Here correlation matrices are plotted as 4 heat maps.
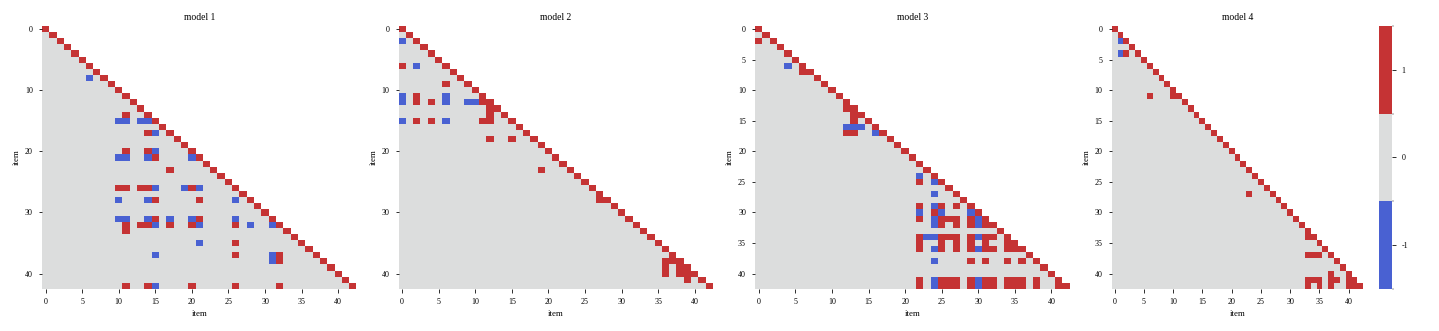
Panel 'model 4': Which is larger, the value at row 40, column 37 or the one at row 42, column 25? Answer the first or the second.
the first
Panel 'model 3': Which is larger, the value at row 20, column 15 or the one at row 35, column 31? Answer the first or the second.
the second
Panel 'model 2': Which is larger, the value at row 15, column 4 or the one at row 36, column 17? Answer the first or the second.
the first
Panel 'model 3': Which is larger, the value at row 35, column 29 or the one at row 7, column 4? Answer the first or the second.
the first
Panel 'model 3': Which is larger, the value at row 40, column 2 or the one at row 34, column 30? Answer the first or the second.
the first
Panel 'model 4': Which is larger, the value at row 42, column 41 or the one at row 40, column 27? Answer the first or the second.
the first
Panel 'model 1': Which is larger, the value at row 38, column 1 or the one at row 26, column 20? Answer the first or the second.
the second
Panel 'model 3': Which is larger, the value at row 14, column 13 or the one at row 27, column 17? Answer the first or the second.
the first
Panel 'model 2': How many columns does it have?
43
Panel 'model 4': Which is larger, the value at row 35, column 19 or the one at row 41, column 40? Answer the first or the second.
the second
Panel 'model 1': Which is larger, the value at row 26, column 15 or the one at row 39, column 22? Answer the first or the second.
the second
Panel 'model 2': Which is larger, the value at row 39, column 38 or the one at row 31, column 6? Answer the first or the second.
the first
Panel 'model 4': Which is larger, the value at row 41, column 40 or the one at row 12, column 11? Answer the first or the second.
the first
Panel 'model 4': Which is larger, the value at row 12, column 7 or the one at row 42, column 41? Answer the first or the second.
the second
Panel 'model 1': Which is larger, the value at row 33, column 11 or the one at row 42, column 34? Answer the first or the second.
the first
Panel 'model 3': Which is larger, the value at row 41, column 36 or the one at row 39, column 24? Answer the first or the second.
the first
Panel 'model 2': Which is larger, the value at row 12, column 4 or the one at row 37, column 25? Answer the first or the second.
the first
